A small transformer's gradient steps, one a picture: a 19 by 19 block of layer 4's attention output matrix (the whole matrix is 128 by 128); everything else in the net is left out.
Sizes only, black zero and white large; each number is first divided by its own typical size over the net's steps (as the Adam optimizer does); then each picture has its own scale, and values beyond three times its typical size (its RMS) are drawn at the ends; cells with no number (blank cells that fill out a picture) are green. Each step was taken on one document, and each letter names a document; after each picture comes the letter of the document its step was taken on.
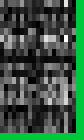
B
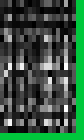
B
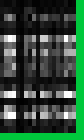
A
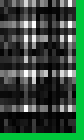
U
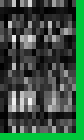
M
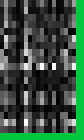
B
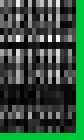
M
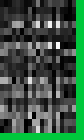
M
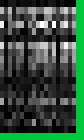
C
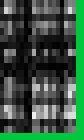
C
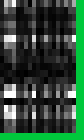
A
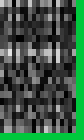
M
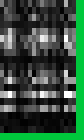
A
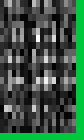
C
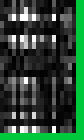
U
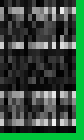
C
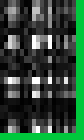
A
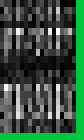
M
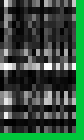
B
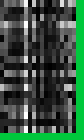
U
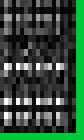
B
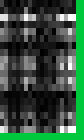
U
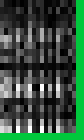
M
